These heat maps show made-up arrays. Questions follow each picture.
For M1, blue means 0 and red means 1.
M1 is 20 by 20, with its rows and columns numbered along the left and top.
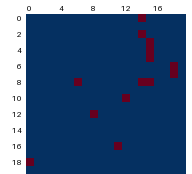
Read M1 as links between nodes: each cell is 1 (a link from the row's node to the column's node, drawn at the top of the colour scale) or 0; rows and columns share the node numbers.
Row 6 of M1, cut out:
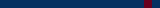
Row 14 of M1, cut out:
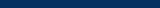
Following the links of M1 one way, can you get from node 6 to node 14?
yes
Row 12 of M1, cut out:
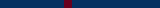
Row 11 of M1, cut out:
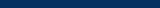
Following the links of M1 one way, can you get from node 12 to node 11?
no
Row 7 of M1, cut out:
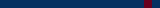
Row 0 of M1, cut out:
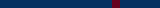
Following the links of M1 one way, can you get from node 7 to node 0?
yes
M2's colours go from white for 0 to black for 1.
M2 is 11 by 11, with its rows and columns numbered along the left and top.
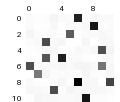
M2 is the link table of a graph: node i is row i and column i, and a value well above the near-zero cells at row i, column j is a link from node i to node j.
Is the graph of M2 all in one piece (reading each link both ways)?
yes
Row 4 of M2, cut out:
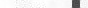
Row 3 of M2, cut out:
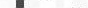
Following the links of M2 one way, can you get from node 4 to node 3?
yes
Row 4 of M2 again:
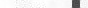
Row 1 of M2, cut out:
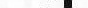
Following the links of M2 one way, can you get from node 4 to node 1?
no
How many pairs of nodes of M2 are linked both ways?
2
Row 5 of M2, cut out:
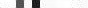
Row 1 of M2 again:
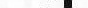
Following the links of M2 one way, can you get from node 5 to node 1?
no
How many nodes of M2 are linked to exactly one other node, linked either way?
1
